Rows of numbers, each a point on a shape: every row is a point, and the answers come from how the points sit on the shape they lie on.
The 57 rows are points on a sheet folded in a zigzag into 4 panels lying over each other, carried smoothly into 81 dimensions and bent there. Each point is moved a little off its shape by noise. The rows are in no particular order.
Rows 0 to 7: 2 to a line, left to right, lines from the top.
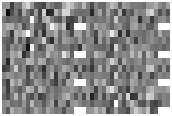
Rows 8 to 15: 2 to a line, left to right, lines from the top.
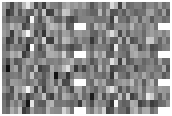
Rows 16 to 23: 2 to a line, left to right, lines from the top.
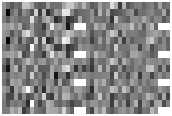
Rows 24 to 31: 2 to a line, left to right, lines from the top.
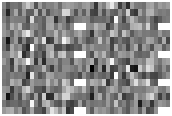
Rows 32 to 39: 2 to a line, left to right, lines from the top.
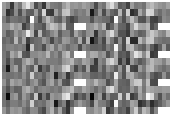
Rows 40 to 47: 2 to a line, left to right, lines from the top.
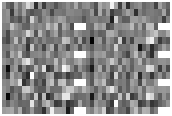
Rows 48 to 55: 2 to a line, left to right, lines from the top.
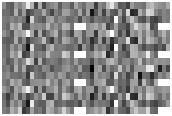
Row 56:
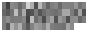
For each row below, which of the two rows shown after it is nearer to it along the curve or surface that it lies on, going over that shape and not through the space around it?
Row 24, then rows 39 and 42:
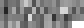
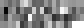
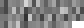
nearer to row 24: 42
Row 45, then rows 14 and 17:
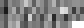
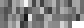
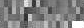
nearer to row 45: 17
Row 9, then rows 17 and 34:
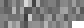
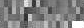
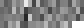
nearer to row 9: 17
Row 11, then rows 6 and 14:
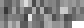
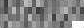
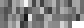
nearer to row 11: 6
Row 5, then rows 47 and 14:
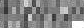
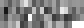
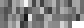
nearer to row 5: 47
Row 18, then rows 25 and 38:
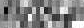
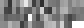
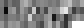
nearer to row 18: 25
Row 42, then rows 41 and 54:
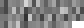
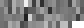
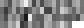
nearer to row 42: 41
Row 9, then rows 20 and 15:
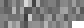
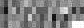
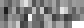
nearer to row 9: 20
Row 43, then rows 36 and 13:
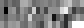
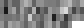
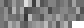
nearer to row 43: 36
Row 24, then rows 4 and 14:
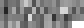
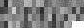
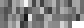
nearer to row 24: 4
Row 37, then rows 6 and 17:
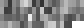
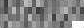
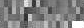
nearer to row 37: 6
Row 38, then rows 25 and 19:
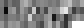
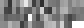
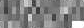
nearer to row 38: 19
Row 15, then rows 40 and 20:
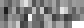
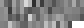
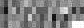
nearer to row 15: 20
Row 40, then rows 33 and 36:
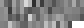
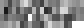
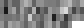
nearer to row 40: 36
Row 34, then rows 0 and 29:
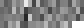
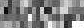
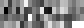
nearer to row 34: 29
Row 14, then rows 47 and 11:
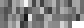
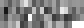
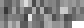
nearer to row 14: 47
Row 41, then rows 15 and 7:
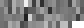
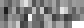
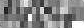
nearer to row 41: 15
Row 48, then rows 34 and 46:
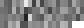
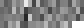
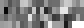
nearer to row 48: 34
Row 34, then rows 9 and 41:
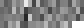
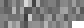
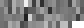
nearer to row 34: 41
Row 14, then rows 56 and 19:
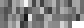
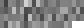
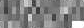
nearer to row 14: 56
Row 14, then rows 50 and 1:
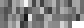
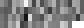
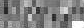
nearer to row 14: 50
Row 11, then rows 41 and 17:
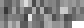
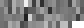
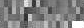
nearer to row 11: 17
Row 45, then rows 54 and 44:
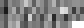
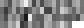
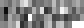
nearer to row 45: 44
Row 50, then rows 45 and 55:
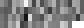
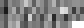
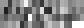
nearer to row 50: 55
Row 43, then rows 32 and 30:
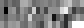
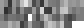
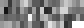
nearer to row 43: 30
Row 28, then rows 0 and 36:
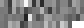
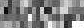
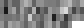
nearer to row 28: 0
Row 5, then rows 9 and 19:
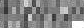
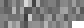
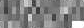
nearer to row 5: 9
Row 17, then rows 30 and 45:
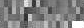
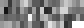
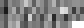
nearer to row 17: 45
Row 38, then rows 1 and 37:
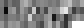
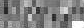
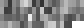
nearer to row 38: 1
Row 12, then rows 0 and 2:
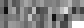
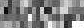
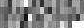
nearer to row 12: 0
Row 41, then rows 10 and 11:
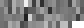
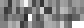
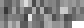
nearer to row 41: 10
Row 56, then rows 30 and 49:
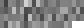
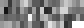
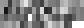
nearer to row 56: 49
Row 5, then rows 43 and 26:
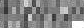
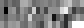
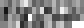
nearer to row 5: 43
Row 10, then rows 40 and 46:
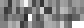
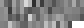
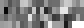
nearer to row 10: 46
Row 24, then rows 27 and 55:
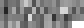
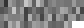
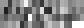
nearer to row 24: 27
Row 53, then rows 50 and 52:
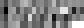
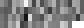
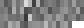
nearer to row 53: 52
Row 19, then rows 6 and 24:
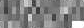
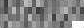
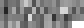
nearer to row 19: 6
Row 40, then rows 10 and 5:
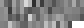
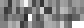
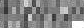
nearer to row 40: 5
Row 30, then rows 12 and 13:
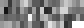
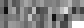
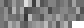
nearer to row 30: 12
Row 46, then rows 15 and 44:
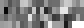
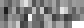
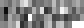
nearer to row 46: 15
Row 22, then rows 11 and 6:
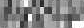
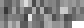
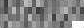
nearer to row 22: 11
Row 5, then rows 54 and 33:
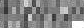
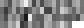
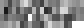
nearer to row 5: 33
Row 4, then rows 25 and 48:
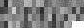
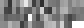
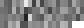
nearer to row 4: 48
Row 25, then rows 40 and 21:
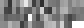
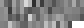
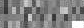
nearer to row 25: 21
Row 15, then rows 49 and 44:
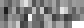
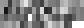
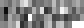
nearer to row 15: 44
